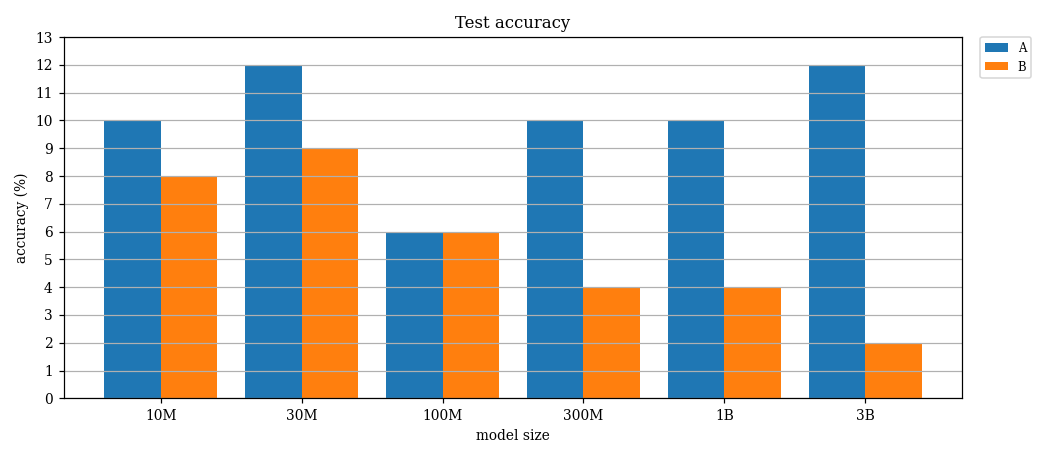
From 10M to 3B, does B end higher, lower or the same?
lower
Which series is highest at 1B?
A
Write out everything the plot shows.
Title: Test accuracy
x-axis: model size, ticks 10M 30M 100M 300M 1B 3B
y-axis: accuracy (%), ticks 0 1 2 3 4 5 6 7 8 9 10 11 12 13
Legend: A, B
Values:
A: 10 12 6 10 10 12
B: 8 9 6 4 4 2
